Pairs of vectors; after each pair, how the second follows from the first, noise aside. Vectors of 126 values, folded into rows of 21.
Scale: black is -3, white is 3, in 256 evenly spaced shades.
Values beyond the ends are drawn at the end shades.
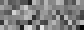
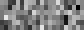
shuffled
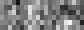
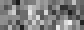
copied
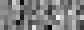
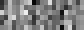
reversed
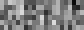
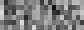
wrapped around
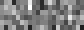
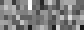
copied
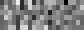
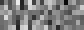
copied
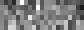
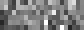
reversed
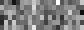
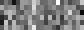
copied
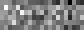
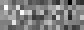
copied
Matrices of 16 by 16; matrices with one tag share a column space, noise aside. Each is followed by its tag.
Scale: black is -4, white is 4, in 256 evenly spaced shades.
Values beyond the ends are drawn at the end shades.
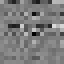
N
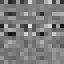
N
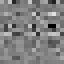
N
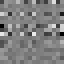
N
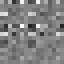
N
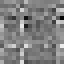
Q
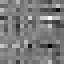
Q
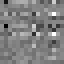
N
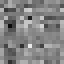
Q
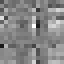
Q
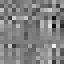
Q
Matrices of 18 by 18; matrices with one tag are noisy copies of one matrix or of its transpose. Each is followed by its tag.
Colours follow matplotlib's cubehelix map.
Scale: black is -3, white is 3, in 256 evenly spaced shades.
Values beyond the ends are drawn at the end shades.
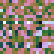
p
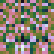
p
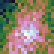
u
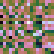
p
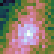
u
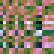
p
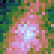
u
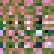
p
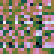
p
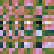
p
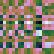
p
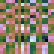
p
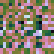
p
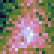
u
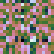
p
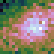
u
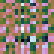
p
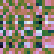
p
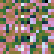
p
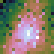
u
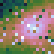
u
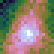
u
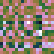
p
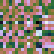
p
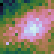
u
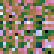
p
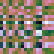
p
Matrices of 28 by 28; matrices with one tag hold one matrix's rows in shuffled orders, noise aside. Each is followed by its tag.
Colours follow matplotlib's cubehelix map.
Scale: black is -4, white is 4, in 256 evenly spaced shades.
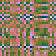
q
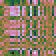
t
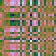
t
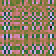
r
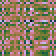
q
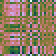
t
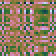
q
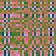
r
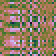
t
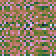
q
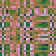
q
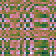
q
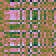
t
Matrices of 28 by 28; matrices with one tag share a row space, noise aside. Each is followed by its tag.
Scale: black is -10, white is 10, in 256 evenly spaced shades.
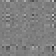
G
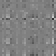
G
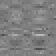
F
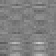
F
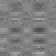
F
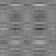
F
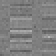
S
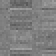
S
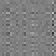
G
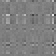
G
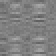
F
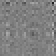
G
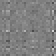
G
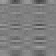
F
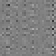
G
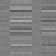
S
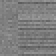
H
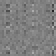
G
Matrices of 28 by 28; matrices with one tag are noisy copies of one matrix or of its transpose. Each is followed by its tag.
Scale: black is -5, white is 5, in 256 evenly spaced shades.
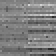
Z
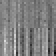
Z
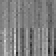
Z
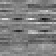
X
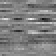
X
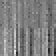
Z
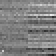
Z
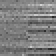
Z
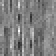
X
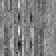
X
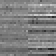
Z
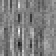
X
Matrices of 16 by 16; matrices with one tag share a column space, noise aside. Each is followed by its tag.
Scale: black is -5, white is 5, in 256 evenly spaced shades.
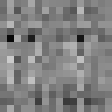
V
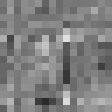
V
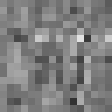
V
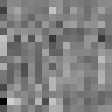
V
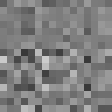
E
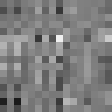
V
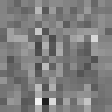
V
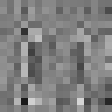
V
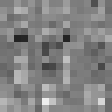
V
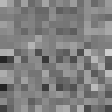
E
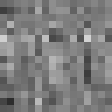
V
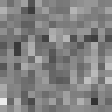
V
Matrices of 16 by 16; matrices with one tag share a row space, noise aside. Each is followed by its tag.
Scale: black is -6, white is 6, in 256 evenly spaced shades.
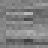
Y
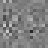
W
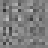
W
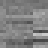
Y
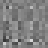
W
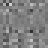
W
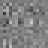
W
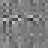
W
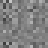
W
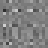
W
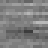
Y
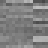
Y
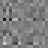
W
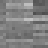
Y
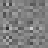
W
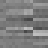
Y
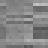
Y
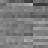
Y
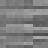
Y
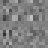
W
